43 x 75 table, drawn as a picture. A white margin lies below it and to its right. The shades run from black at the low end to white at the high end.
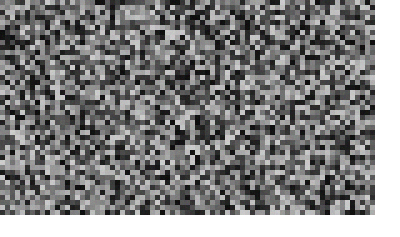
Overall the values sit about 40% of the way up the scale. The halves do not mirror each other. There is no seam. The histogram is flat. The grain is fine, like static. No row or column stands out.
